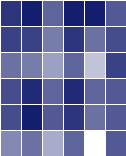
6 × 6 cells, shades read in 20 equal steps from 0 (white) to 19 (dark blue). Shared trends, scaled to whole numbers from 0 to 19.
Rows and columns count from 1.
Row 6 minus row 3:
-2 1 -1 0 -5 -2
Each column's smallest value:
10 11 7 13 0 14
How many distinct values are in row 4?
4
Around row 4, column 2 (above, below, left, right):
11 19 15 13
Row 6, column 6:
14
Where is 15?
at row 2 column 6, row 4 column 1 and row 5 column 1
